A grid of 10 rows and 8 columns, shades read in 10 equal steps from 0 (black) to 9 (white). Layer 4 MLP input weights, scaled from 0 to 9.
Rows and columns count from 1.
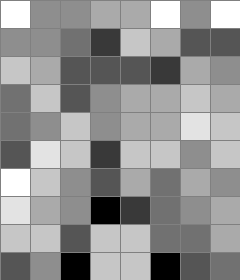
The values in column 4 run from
0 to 7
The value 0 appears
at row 8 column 4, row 10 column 3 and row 10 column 6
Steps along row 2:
same down down up down down same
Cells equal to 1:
0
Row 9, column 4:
7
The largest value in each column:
9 8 7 7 7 9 8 9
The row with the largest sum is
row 1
